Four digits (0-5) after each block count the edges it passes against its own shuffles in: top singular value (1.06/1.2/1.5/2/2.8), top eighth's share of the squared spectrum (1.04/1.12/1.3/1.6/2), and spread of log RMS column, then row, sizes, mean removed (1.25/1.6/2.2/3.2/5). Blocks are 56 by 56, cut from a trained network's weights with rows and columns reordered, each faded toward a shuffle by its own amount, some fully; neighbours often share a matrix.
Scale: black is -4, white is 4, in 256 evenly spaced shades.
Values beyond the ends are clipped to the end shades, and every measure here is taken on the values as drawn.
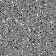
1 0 0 0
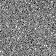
0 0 0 0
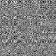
4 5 2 3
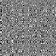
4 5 3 3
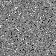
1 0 0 0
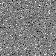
0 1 0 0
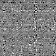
2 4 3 2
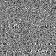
2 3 1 2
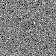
0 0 0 0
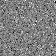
0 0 0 0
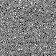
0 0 0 0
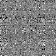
3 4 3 2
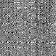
3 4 1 3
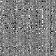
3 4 2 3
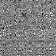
2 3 3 2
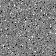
0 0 0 0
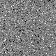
0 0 0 0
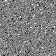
0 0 0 0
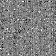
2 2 0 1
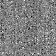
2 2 0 1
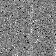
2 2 0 1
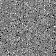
1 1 1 0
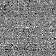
2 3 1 1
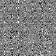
2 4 3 1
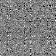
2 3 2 1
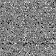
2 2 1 1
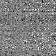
2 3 2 1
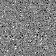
1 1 1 0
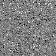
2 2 1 0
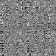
2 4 3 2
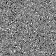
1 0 0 0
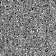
1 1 0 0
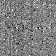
2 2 0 2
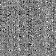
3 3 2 2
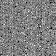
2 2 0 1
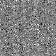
2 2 0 2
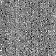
2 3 1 1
